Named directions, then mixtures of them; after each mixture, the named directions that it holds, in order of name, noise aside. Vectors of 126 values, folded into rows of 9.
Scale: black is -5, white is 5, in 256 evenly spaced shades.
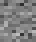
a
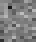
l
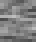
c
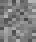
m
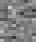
c, l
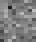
l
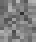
l, m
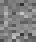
a, l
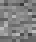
a, c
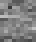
c, l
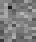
l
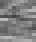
c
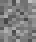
m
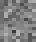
a, m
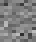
a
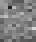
c, l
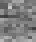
c, l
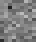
l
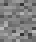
a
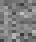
a, l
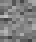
c, m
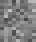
m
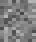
m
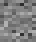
a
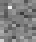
l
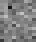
l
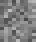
m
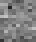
c, l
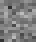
a, l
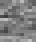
c, m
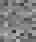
a, m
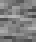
c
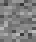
a
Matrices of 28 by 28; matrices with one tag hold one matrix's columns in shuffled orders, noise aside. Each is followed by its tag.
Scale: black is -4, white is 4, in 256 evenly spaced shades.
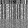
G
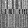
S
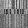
S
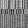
S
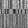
S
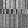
S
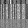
G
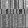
S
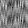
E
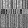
S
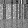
G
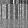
G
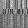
S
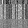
G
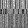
S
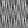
E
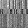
S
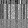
G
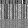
G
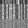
G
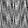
E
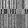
S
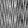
E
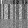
G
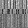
S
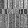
S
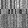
S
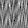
E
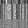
G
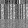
G
